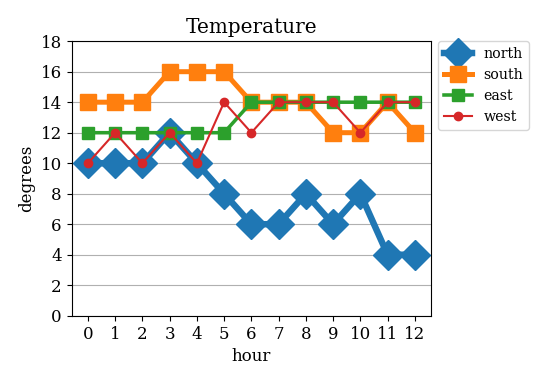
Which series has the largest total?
south
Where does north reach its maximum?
3
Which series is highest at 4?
south
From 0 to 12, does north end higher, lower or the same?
lower
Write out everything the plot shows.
Title: Temperature
x-axis: hour, ticks 0 1 2 3 4 5 6 7 8 9 10 11 12
y-axis: degrees, ticks 0 2 4 6 8 10 12 14 16 18
Legend: north, south, east, west
Values:
north: 10 10 10 12 10 8 6 6 8 6 8 4 4
south: 14 14 14 16 16 16 14 14 14 12 12 14 12
east: 12 12 12 12 12 12 14 14 14 14 14 14 14
west: 10 12 10 12 10 14 12 14 14 14 12 14 14
